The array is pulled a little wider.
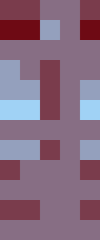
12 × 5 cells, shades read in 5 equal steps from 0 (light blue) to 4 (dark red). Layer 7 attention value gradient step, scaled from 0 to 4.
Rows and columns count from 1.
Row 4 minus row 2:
-3 -2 2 0 -2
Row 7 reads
2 2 2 2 2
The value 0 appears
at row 6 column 1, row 6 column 2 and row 6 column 5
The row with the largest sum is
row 2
